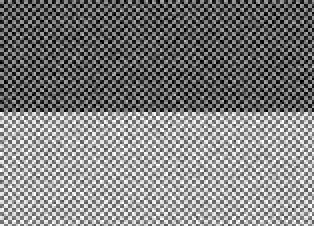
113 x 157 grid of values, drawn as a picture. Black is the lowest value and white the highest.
Seam: horizontal, 50% of the way down, the bottom part higher. Grain: checkered. Average level on the scale: 50%.
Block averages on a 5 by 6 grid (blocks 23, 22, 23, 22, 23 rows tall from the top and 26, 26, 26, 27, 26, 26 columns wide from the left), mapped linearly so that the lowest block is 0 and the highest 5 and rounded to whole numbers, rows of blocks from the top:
000000 | 000000 | 333333 | 555555 | 555555
